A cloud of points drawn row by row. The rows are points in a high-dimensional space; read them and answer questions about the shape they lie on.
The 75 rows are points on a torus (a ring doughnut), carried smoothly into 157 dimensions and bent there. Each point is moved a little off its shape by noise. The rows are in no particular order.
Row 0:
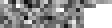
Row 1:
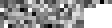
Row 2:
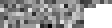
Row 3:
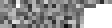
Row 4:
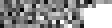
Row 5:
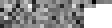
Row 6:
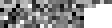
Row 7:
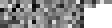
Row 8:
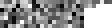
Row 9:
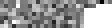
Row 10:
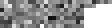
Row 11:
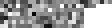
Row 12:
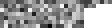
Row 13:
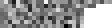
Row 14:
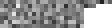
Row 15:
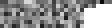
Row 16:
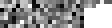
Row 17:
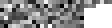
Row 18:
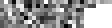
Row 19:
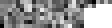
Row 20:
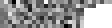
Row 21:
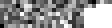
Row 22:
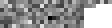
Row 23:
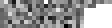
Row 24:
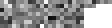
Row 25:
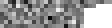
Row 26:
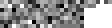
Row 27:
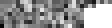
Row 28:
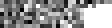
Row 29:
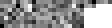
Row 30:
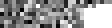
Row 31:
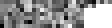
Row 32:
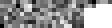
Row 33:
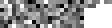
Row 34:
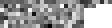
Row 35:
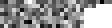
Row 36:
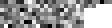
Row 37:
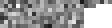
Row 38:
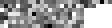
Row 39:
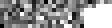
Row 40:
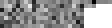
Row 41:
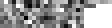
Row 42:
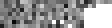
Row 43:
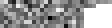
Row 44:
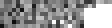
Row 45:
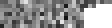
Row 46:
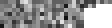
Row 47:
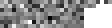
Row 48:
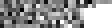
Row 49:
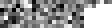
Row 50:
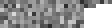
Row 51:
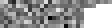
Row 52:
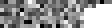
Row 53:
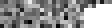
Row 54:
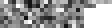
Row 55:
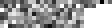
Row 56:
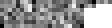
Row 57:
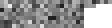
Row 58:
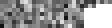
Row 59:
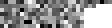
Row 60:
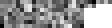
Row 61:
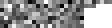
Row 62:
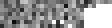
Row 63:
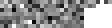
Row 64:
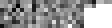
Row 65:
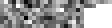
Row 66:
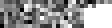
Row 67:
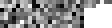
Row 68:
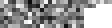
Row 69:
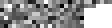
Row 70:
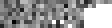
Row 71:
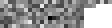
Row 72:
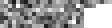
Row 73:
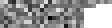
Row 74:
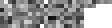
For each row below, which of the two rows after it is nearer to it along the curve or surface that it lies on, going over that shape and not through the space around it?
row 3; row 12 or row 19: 12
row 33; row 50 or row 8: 8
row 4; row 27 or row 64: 64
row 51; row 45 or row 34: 34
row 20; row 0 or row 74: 74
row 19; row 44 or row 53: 53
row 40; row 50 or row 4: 4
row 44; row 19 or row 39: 39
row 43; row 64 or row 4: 64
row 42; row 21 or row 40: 40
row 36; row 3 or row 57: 3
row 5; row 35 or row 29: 29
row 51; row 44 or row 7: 7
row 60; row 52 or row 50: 52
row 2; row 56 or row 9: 9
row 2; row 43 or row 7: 43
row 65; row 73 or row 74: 73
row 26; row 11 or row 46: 46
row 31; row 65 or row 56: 56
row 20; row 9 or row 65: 9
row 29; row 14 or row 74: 74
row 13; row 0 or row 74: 74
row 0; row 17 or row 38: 38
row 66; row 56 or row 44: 56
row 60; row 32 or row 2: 32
